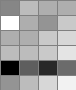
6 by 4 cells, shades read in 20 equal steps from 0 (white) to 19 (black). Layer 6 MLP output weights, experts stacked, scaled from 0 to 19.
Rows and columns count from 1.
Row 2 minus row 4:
-5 1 4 2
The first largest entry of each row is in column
1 3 1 1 1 1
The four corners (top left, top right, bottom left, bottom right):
9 6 8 1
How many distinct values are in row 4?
3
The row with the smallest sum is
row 4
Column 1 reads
9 0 6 5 19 8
